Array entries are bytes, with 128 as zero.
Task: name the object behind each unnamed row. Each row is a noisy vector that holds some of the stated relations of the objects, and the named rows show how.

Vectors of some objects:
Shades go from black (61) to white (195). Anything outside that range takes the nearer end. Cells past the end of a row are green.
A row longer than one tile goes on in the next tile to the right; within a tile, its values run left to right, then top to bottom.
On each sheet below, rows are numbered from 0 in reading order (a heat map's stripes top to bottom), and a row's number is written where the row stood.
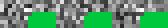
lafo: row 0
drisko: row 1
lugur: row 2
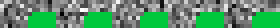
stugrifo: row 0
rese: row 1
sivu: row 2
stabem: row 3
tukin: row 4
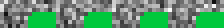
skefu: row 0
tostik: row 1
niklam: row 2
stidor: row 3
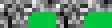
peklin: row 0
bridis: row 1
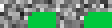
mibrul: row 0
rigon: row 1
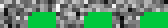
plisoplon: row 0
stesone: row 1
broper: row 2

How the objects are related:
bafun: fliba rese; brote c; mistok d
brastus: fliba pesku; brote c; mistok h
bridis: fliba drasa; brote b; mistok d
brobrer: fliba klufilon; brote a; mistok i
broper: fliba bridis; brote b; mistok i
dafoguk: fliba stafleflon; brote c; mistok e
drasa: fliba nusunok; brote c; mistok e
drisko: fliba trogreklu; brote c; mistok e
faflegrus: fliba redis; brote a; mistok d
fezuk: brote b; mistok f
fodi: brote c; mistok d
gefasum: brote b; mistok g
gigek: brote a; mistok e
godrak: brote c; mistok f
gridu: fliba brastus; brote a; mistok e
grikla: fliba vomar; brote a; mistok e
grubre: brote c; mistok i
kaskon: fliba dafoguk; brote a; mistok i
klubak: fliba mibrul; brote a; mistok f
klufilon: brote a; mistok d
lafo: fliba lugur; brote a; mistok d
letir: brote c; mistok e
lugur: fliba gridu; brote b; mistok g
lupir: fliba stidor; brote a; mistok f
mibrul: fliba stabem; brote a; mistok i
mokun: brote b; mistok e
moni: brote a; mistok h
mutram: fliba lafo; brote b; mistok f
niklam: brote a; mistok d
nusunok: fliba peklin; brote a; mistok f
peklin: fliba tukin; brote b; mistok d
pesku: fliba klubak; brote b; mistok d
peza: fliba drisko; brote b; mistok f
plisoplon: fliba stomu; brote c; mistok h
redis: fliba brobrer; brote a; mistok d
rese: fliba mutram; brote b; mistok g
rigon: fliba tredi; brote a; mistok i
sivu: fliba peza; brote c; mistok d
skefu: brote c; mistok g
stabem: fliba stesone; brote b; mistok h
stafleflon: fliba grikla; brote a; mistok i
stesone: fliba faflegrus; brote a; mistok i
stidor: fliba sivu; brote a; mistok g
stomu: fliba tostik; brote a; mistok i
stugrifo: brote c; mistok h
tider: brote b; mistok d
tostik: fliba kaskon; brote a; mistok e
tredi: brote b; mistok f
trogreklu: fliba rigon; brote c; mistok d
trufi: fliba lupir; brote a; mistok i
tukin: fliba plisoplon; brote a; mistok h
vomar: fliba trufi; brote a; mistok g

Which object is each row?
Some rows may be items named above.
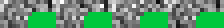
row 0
sivu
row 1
trogreklu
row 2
lupir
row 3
fodi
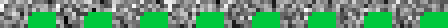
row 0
brobrer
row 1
nusunok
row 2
lupir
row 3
klufilon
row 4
fodi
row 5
pesku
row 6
stabem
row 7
letir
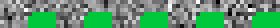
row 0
mutram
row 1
tider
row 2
mokun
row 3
faflegrus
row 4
bafun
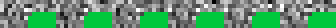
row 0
lafo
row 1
gefasum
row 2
brastus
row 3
vomar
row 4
stidor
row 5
klubak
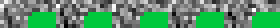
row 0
godrak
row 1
drasa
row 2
kaskon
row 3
skefu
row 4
gefasum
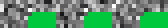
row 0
moni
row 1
gefasum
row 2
grubre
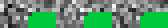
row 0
tukin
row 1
gridu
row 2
stomu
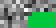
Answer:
mutram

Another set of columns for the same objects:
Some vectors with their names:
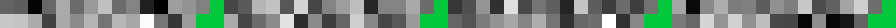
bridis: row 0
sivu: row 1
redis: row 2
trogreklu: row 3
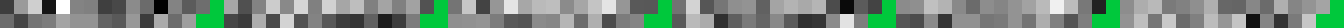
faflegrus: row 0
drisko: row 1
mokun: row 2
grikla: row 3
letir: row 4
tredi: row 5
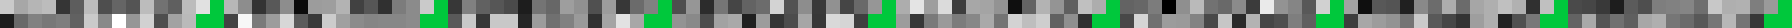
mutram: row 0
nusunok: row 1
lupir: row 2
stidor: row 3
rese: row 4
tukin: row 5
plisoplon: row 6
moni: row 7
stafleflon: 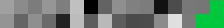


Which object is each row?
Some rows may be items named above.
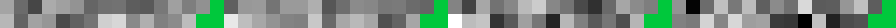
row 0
broper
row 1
tider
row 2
pesku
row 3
trogreklu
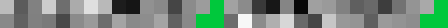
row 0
lugur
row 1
nusunok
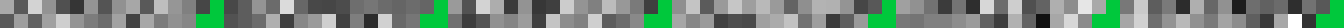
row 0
godrak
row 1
brobrer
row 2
grubre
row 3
mokun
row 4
klubak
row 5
vomar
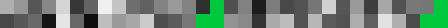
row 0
drasa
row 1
stidor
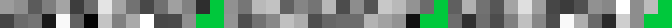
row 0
drasa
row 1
skefu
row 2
stabem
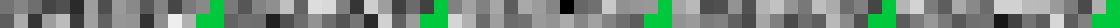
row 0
lupir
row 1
gridu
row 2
gefasum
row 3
gigek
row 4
tostik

